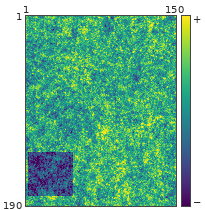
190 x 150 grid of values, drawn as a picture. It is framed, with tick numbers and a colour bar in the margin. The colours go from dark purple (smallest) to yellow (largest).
The ninth with the lowest average is the bottom left. No regular stripes run through it. The texture is blotchy. In the bottom left lies a patch that is lower than the rest.
